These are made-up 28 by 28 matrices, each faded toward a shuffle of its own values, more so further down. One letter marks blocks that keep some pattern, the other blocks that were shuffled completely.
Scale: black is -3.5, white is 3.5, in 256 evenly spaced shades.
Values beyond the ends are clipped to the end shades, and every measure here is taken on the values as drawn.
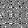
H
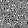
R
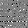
H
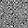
H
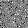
R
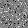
R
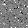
R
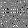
H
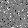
R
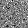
R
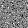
R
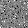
R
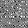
H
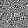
H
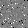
R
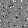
R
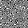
H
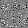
H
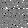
H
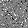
R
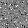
R
